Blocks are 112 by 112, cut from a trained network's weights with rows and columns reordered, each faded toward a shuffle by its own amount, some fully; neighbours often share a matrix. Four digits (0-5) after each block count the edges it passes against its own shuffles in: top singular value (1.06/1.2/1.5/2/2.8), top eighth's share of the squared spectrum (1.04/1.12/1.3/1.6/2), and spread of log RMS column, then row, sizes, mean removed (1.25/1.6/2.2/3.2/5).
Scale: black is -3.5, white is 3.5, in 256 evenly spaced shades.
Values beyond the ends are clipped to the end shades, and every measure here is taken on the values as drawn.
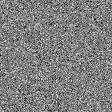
0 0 0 0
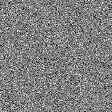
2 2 0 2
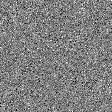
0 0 0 0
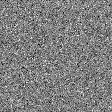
0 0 0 0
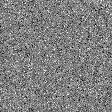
0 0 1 0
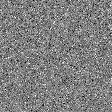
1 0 0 0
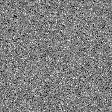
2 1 1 0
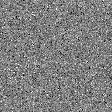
0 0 0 0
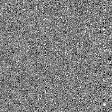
2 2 3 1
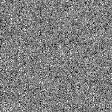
2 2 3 0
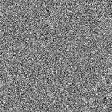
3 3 1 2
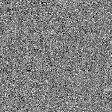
2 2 0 2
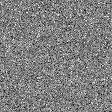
0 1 0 0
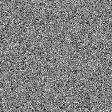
2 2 0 2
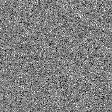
2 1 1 0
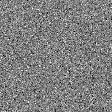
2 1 1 0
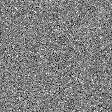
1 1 0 0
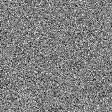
2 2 0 0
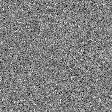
0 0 0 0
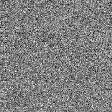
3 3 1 1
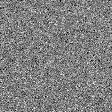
2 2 1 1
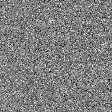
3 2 1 1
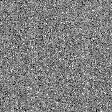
1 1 0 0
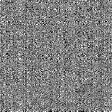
3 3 1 3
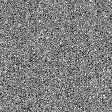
1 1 0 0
